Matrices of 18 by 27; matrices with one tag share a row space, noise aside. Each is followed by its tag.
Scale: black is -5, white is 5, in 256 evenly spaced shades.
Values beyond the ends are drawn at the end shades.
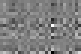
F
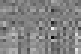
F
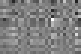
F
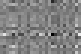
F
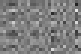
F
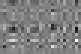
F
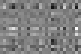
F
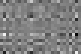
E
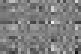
F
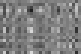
E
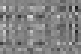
E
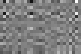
E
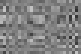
E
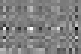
E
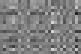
F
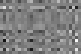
E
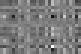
F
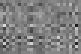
E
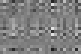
F
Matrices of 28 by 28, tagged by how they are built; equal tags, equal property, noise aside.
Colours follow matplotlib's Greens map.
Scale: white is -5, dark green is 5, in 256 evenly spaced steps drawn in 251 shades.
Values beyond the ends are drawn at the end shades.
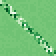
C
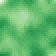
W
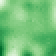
W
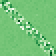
C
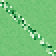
C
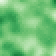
W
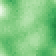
W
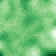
W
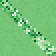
C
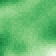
W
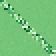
C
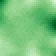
W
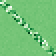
C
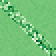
C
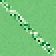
C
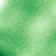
W
